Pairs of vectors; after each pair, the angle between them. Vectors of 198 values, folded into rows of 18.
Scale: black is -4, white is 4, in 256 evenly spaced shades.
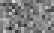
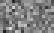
nearly opposite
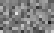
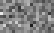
orthogonal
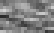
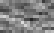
nearly opposite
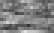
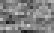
nearly opposite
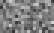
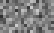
partly opposed
